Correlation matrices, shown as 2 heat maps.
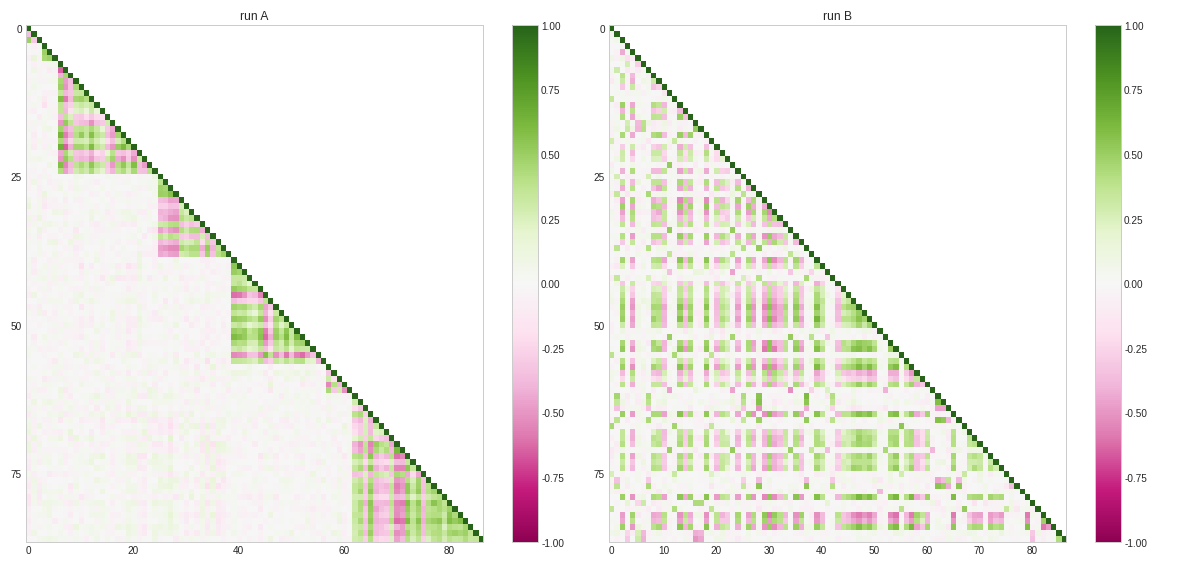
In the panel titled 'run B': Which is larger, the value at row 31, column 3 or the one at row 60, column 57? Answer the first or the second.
the second
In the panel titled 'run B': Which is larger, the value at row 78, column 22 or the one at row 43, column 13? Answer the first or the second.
the first
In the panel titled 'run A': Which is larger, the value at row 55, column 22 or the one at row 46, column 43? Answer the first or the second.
the first
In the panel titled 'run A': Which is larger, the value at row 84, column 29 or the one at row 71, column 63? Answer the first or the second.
the first
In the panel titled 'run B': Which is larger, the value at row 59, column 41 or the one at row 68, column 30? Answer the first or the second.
the second
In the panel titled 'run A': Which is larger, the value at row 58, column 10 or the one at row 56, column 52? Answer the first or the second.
the second
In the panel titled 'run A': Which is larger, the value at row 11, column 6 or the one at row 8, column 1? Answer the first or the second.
the first
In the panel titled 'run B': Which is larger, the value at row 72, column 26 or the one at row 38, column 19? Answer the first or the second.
the first
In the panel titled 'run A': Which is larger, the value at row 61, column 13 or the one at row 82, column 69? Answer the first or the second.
the second
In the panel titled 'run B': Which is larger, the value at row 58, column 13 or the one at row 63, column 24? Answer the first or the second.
the second
